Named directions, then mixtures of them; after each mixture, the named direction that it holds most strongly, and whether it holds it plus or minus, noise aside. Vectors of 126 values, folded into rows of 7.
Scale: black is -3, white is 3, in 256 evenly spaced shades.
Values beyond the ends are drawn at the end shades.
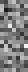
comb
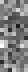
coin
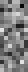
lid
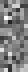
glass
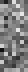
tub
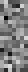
glass, minus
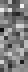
lid, minus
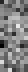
coin, minus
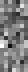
lid, minus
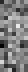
coin, minus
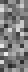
lid, minus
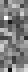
glass, plus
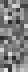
glass, plus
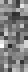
coin, plus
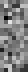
glass, minus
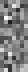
glass, plus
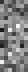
coin, minus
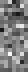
lid, minus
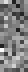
tub, minus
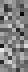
comb, plus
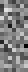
comb, minus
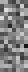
comb, minus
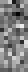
lid, minus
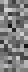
comb, minus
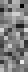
lid, plus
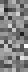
comb, plus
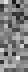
tub, minus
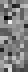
glass, minus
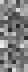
coin, plus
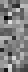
glass, minus
